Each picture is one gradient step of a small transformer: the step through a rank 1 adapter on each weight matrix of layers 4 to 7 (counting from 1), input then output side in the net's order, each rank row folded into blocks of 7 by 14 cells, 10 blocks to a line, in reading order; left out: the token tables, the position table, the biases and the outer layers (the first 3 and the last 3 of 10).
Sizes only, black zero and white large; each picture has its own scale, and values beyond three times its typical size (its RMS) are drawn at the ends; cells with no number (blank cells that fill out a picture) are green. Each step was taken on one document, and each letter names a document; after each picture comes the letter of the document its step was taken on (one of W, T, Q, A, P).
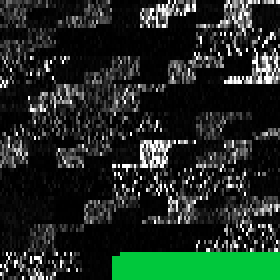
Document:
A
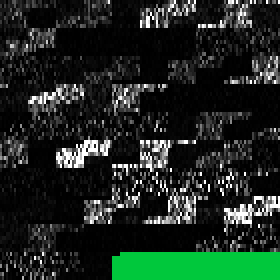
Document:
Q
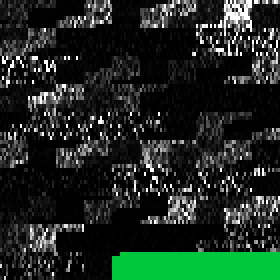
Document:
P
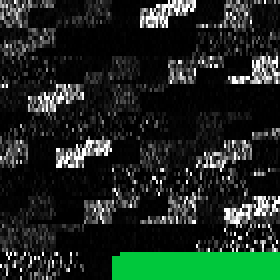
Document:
Q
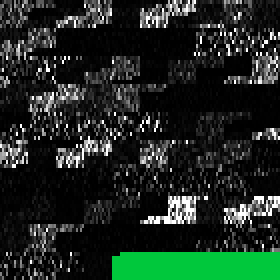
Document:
Q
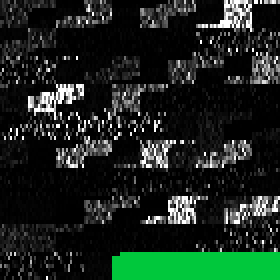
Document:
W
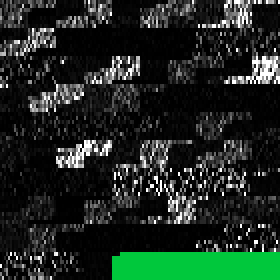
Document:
A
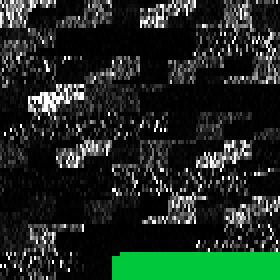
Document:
Q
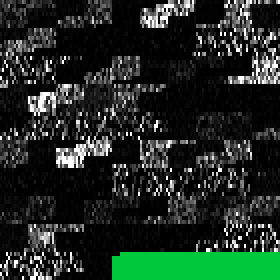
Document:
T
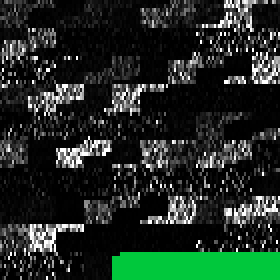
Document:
W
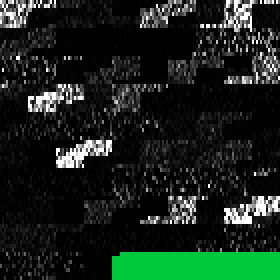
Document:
P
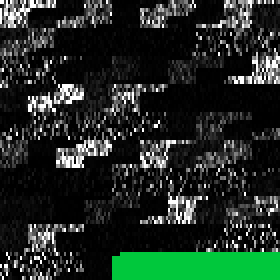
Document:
T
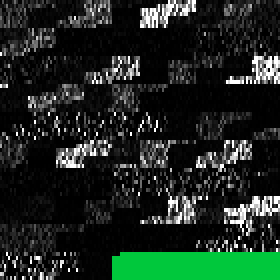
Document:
A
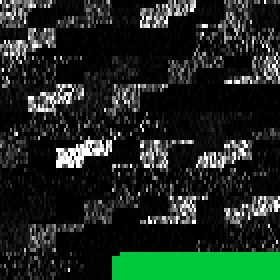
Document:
Q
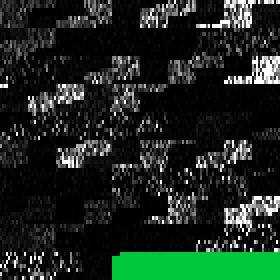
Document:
A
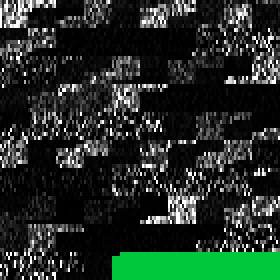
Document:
Q
